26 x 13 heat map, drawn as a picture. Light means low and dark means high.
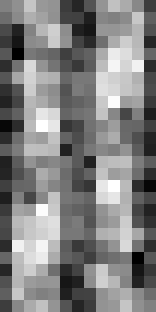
Upright stripes repeat 2 times across the table. The grain runs up and down. A half turn leaves it unchanged. Overall the values sit about 50% of the way up the scale.
